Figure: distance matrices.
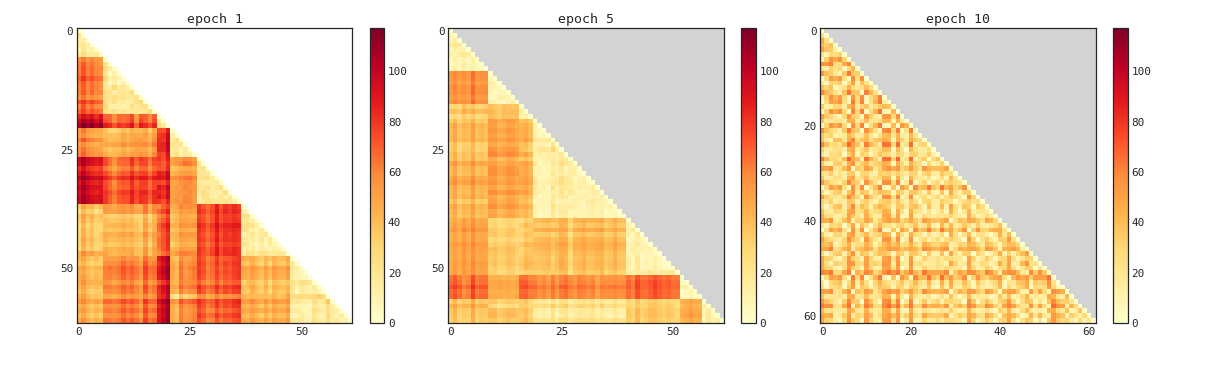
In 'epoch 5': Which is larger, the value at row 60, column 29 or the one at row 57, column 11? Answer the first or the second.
the second
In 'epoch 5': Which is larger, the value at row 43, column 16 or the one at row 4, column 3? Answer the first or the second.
the first
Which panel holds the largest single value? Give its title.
epoch 1
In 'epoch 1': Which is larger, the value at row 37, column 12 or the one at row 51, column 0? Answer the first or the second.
the first
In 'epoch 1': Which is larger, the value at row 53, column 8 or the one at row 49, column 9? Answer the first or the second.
the second
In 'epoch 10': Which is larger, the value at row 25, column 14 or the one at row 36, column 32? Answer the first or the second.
the first
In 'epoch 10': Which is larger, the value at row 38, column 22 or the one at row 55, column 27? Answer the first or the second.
the second
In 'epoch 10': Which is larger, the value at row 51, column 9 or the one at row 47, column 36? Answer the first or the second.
the first
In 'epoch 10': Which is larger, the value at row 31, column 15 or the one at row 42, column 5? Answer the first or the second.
the first
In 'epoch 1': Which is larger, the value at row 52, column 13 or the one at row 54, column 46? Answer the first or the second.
the first
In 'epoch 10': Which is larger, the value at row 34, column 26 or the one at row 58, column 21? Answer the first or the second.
the second
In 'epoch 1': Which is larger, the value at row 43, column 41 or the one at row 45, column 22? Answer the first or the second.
the second
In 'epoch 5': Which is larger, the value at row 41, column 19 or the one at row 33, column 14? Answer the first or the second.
the second
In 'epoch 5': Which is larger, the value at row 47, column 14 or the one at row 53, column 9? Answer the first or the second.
the second
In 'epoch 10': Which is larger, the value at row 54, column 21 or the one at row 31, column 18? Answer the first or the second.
the first
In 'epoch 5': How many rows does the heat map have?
62
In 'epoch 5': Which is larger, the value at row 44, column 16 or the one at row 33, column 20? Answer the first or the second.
the first
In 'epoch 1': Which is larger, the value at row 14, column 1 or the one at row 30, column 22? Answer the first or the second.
the first
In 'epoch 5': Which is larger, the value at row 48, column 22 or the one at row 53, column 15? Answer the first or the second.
the second
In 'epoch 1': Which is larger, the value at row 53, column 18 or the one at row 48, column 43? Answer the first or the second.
the first
